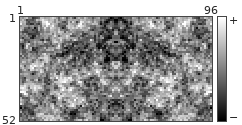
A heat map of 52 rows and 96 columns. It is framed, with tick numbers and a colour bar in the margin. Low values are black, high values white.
Slope: none. Ninth with the lowest average: top middle. Histogram: bell-shaped. Mirror symmetry: left to right. Grain: blotchy. Average level on the scale: 50%.
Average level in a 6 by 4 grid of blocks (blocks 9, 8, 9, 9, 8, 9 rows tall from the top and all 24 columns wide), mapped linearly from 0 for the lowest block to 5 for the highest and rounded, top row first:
4 3 3 4
3 0 0 3
4 1 1 4
5 4 4 5
5 4 4 5
4 2 2 4
